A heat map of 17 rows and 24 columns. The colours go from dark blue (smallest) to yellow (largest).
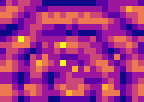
Rings: centred on the bottom middle. Slope: none. Stripes: horizontal, repeating 4 times. Average level on the scale: 40%.
